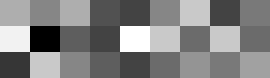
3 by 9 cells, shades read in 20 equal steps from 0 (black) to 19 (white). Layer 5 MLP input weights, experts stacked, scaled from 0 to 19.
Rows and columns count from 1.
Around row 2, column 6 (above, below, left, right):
10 8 19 8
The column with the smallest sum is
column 4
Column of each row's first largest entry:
7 5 2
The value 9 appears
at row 1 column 9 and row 3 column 8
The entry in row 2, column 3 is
7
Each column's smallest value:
4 0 7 5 5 8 8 5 8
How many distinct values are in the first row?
6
